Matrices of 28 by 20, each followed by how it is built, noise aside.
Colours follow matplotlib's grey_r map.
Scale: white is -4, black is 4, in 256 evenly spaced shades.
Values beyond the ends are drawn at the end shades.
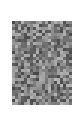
noise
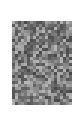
noise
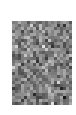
noise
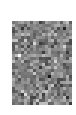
noise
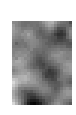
smooth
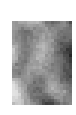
smooth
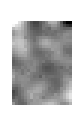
smooth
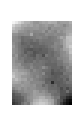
smooth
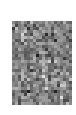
noise
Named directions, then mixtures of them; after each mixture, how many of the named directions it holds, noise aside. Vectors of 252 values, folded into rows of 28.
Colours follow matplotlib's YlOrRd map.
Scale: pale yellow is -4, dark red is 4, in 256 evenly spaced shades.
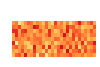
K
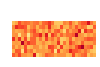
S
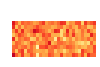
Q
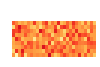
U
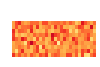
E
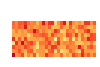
three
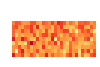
two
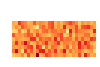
three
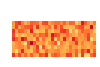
one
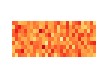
two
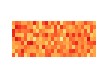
three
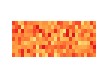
three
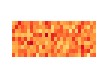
two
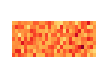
one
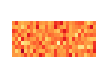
three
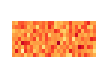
three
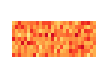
two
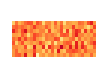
two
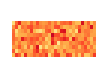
three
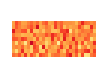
two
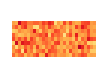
two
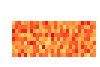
three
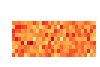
three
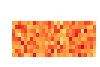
two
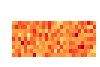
one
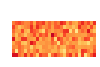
three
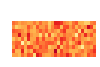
one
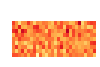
two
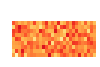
one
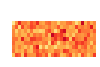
three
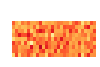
two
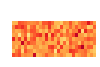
one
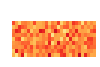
two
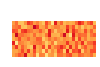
one
